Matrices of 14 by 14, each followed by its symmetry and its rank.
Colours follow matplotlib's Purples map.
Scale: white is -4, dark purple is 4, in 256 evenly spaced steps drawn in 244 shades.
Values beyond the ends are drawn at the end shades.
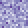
neither, full rank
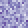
neither, full rank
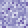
symmetric, full rank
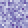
neither, full rank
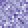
symmetric, full rank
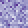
neither, full rank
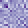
symmetric, rank three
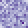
symmetric, full rank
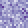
neither, full rank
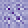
symmetric, rank three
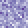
neither, full rank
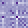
symmetric, rank three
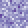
neither, full rank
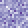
symmetric, full rank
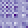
symmetric, rank three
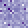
symmetric, rank three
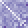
symmetric, full rank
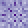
symmetric, rank three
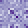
symmetric, rank three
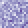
symmetric, full rank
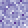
symmetric, full rank
